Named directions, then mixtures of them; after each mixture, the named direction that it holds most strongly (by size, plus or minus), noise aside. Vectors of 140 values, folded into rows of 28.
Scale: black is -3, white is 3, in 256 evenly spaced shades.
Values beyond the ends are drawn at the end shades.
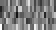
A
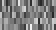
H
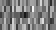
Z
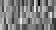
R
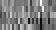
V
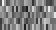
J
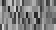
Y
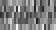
R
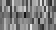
Z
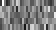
J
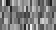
H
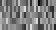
H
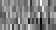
V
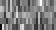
A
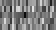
Z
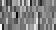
H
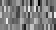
R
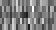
Z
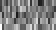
H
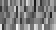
A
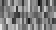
A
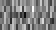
Z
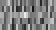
Z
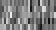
V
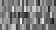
Z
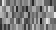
J
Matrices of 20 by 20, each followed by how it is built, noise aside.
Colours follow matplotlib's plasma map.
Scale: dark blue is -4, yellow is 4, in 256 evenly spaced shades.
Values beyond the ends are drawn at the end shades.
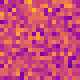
noise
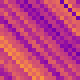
Toeplitz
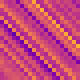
Toeplitz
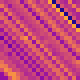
Toeplitz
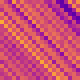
Toeplitz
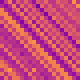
Toeplitz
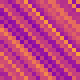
Toeplitz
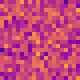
noise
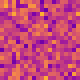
noise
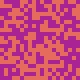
noise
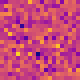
noise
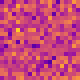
noise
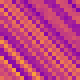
Toeplitz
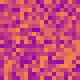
noise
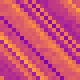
Toeplitz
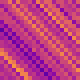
Toeplitz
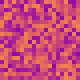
noise
